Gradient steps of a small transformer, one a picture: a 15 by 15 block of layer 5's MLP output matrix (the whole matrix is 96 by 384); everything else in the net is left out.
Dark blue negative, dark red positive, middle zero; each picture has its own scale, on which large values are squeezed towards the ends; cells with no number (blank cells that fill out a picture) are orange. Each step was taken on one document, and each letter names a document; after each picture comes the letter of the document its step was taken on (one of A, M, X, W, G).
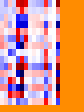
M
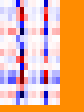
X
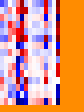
M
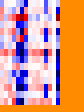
M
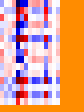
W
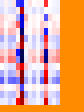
X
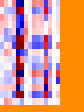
W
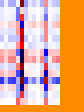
X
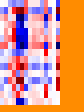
M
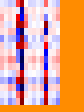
X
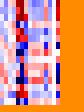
M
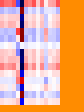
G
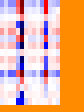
X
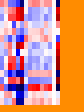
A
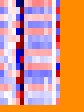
A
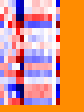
A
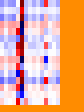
X
